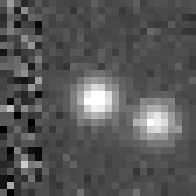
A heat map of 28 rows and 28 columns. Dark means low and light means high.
Seam: vertical, 20% of the way across, the right part calmer. Histogram: skewed, a long tail of high values. Ninth with the highest average: centre. Bumps: two.
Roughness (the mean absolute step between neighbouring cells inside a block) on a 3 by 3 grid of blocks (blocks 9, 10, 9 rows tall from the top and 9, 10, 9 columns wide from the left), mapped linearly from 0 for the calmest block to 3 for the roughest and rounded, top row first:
3 0 0
3 2 1
3 0 0
